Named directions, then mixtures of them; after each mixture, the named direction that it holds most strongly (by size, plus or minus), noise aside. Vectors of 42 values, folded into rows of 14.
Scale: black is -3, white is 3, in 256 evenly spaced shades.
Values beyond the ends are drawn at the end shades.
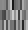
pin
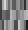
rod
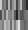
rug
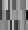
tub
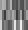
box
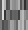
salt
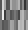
salt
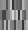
pin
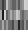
salt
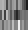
rug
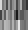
rug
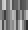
box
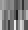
box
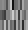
pin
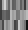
rod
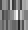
rug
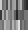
rug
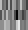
rug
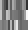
tub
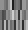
pin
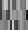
tub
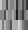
rug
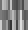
box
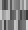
rod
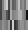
tub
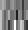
box
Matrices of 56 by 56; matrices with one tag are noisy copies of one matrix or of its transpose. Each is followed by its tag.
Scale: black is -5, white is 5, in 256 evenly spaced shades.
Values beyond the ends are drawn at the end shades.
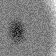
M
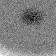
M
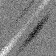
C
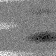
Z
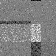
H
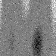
Z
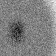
M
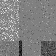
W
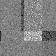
H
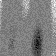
Z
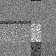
H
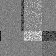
H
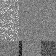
W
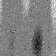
Z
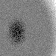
M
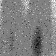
Z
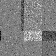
H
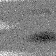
Z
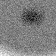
M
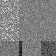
W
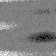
Z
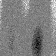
Z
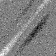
C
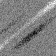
C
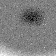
M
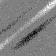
C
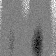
Z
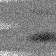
Z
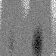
Z
